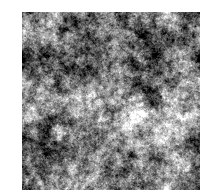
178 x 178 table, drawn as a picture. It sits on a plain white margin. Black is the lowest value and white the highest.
No single row or column stands out from its neighbours. The halves do not mirror each other. Overall the values sit about 50% of the way up the scale.
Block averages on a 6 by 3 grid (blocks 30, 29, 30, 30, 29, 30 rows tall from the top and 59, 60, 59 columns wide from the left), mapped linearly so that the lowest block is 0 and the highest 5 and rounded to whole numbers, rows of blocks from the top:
311 | 011 | 232 | 355 | 033 | 223
